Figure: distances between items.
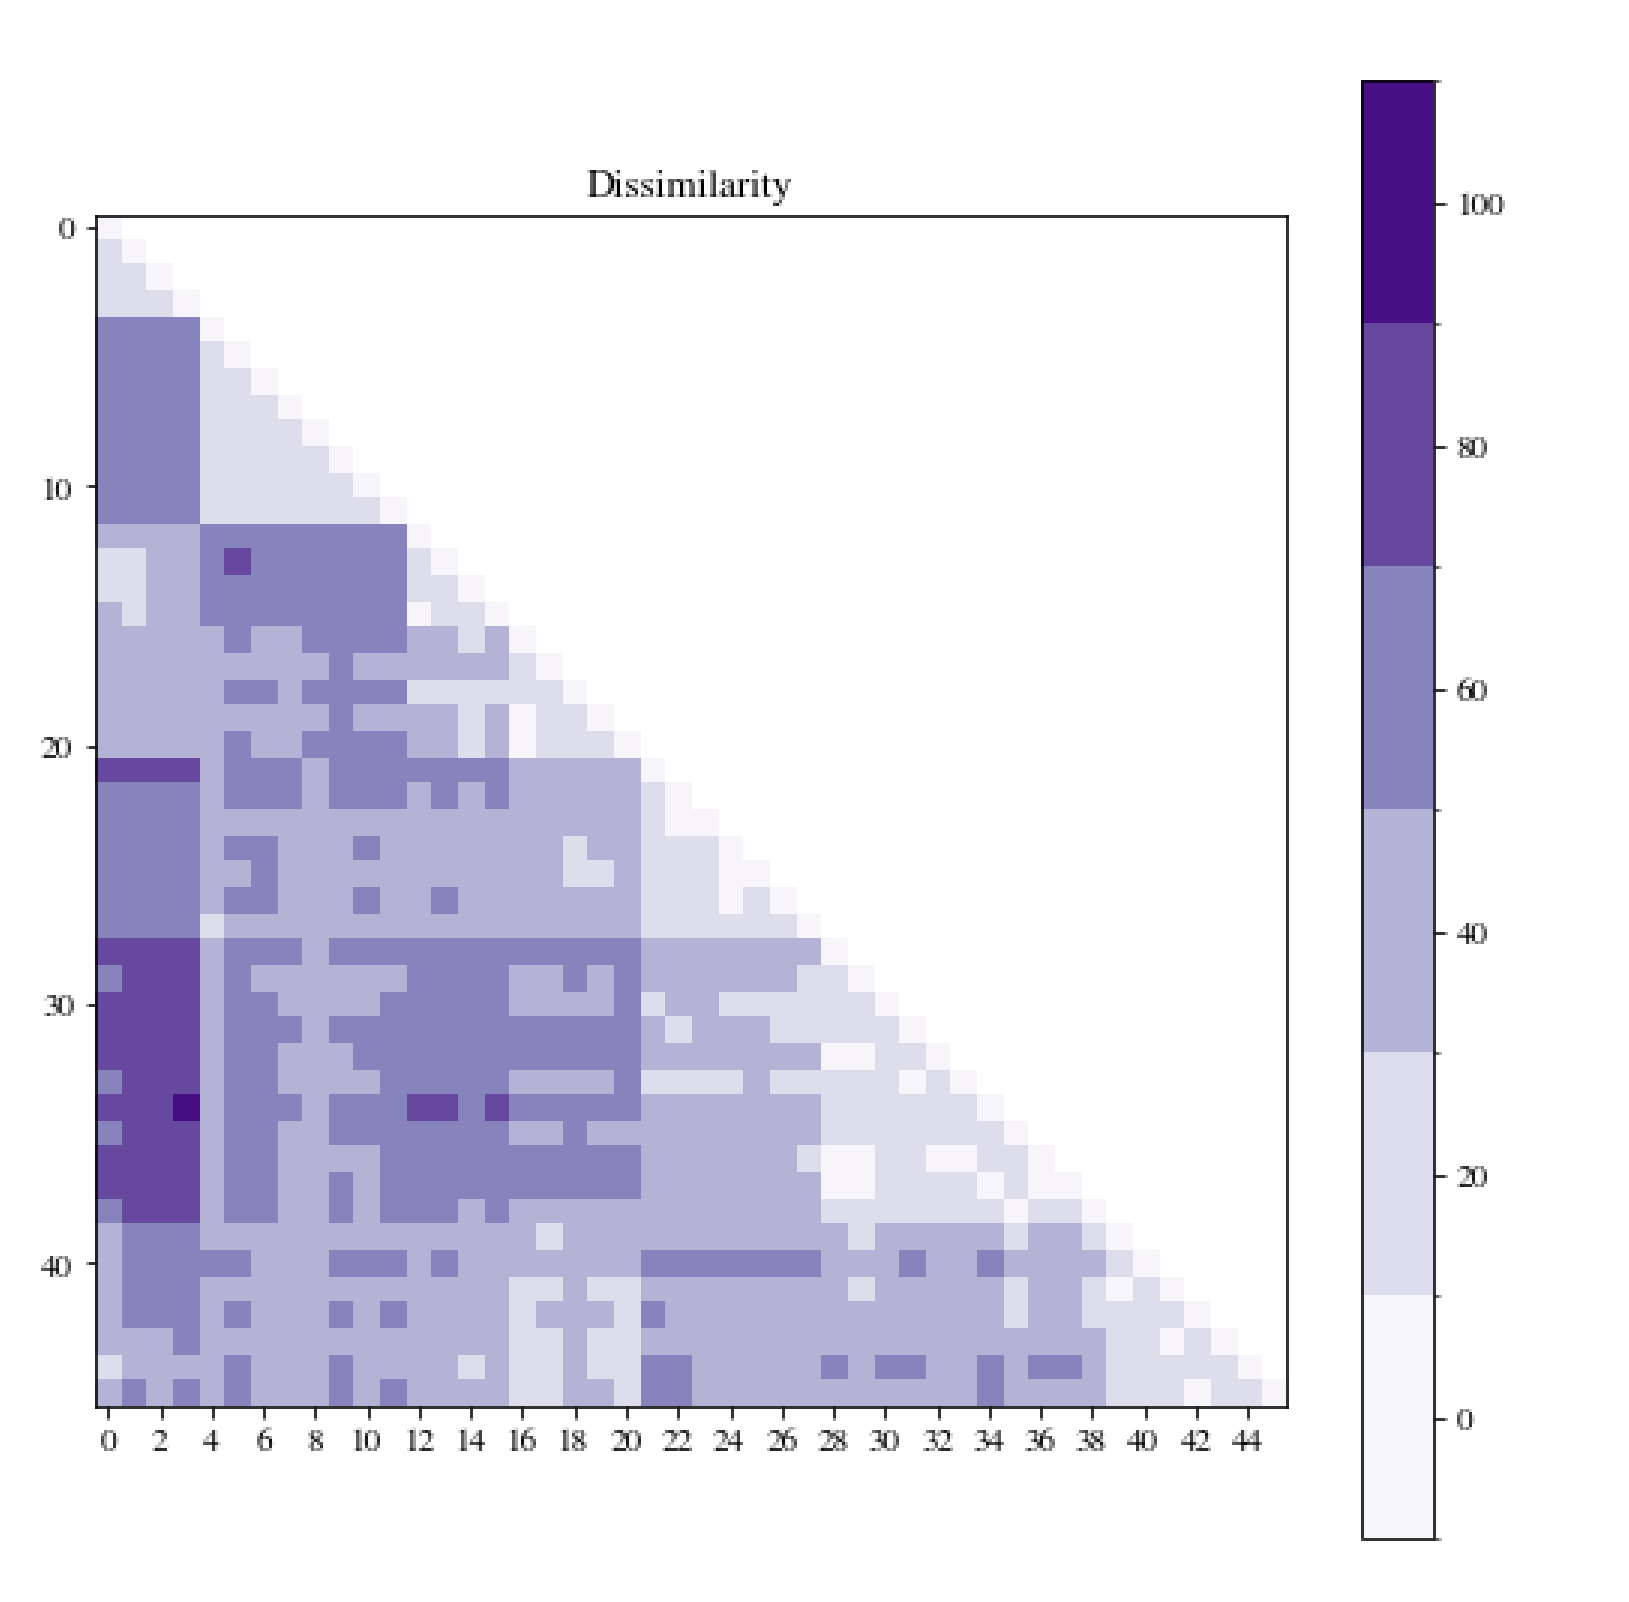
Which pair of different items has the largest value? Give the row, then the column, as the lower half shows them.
34, 3
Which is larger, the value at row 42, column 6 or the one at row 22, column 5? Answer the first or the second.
the second
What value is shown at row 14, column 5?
60
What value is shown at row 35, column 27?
40
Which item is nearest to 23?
22
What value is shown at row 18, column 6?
60
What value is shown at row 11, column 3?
60
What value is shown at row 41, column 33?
40
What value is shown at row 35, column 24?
40
